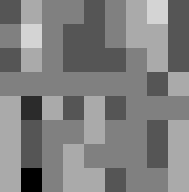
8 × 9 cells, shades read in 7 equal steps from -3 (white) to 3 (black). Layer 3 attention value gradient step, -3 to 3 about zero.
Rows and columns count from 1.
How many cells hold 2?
1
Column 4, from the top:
0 1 1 0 1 0 -1 -1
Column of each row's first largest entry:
1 4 1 8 2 2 2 2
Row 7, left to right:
-1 1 0 -1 0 0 0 1 -1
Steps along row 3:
down up up same same down down up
